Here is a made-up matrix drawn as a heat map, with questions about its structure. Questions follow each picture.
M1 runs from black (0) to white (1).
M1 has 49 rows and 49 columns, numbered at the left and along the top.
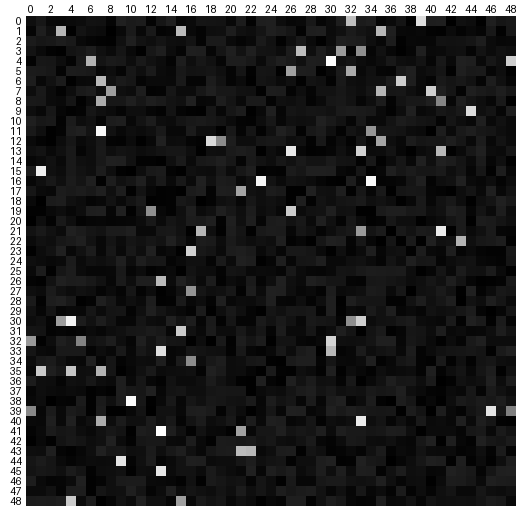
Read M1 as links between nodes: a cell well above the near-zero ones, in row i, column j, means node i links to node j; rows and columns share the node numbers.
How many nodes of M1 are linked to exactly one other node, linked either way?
11
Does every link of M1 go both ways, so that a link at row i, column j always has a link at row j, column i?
no
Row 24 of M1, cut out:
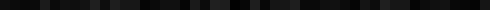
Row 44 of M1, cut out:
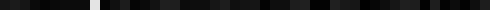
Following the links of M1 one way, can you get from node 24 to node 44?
no
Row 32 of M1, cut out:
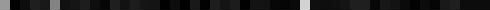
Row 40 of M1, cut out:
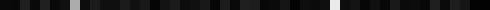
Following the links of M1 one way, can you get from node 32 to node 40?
yes
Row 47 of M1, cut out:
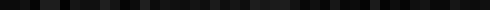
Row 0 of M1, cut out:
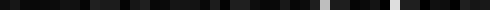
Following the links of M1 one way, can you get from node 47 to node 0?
no
